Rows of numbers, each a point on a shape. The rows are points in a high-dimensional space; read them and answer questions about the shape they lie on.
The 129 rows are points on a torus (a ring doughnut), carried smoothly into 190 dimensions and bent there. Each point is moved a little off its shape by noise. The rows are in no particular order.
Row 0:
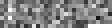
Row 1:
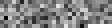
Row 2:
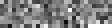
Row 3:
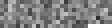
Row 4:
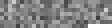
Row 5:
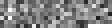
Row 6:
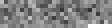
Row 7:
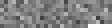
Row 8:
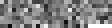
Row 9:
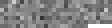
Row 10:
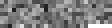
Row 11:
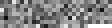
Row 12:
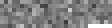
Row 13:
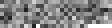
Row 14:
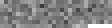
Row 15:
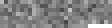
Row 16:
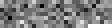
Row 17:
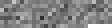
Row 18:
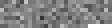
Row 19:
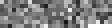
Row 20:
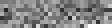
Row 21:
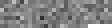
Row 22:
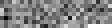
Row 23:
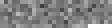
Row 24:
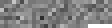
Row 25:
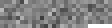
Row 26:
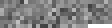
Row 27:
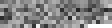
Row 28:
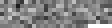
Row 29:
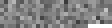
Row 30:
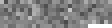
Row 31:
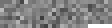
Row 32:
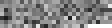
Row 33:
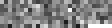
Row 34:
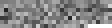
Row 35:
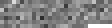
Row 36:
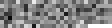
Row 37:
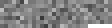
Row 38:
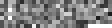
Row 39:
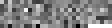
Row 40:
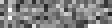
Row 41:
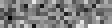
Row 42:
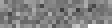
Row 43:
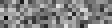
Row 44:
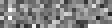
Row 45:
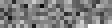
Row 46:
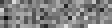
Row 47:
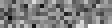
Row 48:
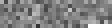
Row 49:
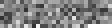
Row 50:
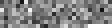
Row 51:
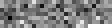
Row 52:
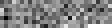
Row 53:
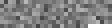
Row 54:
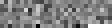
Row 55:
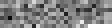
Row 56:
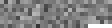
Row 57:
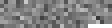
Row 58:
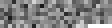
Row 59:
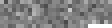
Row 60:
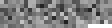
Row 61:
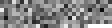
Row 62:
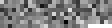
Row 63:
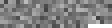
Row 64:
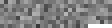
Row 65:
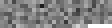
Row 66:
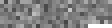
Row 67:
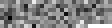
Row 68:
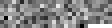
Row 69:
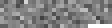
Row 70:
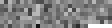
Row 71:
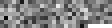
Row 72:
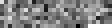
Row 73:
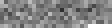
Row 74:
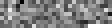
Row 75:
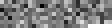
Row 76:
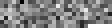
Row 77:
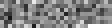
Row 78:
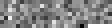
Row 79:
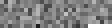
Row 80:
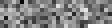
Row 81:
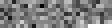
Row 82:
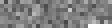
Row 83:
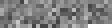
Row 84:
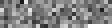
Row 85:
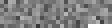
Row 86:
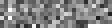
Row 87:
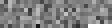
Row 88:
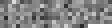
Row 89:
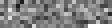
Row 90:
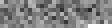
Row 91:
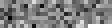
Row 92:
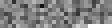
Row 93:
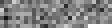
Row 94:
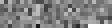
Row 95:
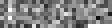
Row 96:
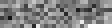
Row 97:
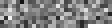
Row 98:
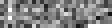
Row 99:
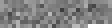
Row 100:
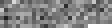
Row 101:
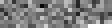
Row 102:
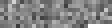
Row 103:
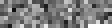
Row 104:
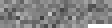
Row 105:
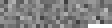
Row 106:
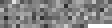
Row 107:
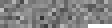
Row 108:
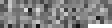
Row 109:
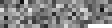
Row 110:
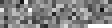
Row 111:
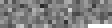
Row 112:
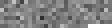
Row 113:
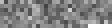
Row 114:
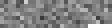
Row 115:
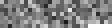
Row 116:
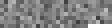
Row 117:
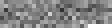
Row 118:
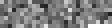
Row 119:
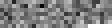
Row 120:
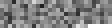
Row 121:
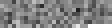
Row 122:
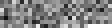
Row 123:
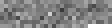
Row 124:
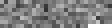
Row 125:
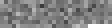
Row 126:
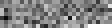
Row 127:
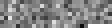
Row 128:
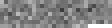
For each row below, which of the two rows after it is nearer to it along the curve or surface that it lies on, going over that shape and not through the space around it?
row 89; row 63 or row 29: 63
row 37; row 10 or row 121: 121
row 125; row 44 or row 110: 110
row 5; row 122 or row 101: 122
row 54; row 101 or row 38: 38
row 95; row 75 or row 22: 22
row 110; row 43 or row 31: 43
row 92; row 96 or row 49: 49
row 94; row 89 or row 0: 0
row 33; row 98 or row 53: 53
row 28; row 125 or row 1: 1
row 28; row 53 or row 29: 53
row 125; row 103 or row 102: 103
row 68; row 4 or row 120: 4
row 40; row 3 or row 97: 97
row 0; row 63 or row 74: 74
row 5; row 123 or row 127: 127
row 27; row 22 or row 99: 22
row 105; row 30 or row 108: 108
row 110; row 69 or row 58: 69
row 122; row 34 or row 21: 34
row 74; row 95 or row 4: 95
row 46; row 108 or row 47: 108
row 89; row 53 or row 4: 53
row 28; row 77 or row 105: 105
